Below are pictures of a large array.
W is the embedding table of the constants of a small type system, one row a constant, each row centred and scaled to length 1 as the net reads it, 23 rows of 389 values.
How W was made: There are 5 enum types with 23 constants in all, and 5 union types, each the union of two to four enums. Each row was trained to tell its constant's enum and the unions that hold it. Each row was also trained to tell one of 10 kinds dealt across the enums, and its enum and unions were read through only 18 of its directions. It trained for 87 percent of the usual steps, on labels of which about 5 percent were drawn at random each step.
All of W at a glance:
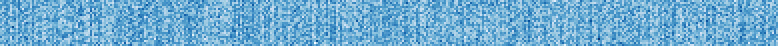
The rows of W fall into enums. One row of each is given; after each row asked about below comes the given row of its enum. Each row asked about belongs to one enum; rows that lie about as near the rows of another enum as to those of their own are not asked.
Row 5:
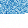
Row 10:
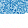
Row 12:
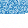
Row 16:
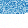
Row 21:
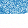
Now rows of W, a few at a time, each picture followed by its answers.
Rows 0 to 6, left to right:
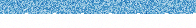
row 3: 10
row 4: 12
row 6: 21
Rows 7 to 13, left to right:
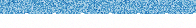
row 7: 12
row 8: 16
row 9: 10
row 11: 12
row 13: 16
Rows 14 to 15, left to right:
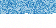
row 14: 5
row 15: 5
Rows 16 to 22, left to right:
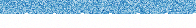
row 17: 16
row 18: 5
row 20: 5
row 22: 10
